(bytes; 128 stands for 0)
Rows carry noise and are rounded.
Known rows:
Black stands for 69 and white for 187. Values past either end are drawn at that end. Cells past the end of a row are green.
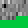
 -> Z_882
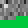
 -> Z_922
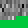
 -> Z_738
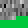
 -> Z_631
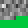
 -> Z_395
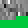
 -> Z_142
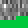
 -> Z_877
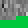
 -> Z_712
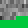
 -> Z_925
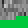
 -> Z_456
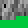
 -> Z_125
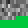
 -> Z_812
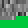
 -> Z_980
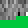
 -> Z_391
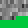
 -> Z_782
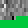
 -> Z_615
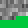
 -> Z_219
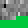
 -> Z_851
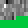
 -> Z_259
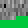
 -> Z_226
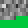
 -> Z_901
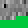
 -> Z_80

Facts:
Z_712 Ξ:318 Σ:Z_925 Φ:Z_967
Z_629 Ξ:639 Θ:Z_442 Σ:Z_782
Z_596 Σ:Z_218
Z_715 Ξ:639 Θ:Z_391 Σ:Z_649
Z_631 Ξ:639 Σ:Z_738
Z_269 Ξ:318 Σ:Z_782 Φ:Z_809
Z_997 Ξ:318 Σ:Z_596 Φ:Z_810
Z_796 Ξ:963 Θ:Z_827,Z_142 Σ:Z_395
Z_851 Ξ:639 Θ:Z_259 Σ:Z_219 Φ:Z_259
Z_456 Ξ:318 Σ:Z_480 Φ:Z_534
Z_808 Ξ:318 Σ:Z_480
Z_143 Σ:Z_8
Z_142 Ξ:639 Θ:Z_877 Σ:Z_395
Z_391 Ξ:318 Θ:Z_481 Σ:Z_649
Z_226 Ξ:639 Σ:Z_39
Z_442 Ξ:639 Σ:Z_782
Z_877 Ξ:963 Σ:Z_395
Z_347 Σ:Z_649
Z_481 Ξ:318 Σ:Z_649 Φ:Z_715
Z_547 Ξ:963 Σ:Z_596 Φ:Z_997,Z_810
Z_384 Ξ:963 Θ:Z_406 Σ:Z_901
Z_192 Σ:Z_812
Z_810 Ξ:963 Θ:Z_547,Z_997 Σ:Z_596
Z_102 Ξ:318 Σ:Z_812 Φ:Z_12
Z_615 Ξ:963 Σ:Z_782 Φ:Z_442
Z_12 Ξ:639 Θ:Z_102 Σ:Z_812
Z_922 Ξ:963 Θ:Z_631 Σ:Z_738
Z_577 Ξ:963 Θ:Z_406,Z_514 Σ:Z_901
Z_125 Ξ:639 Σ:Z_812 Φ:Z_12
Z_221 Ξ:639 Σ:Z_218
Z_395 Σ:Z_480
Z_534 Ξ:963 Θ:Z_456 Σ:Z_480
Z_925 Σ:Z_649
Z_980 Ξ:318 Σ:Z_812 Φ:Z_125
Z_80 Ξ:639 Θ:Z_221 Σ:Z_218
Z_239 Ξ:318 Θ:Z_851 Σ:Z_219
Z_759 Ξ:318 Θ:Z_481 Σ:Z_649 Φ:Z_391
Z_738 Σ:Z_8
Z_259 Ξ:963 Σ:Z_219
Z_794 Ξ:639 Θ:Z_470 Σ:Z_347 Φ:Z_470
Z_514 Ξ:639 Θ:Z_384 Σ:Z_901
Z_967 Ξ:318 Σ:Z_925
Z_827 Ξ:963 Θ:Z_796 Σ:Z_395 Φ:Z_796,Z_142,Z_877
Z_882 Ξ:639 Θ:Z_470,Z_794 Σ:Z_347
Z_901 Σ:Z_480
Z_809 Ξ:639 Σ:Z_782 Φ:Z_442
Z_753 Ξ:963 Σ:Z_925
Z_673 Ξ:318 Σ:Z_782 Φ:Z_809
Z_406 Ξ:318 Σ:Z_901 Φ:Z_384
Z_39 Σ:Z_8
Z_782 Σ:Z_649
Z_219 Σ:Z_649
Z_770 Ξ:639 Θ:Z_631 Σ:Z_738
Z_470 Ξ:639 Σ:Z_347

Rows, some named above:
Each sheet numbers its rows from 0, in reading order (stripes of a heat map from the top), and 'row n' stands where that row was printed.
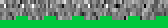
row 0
Z_577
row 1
Z_877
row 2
Z_514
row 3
Z_577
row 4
Z_442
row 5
Z_125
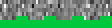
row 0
Z_796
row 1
Z_470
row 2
Z_967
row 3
Z_810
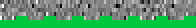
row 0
Z_596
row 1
Z_142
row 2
Z_770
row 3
Z_221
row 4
Z_442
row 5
Z_997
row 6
Z_851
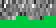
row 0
Z_406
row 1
Z_534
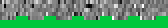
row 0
Z_715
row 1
Z_794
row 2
Z_102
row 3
Z_809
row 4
Z_547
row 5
Z_218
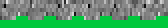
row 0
Z_851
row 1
Z_808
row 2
Z_759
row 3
Z_221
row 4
Z_239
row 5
Z_794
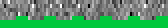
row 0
Z_142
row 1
Z_827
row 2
Z_384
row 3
Z_12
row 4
Z_481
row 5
Z_534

